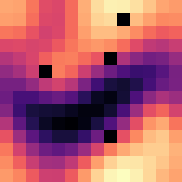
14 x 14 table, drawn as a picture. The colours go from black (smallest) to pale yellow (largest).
There are four isolated cells, each far lower than the cells round it. No regular stripes run through it. No single row or column stands out from its neighbours. The ninth with the highest average is the bottom right. The top left is the calmest part.
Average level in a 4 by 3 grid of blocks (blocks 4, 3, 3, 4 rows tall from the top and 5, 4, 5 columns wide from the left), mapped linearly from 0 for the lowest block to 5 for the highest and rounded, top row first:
454 / 321 / 103 / 335
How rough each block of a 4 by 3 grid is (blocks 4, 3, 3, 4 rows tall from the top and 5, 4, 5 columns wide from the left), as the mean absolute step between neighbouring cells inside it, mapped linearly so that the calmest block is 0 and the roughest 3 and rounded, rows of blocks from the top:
0 0 2
3 3 1
1 1 2
1 3 0
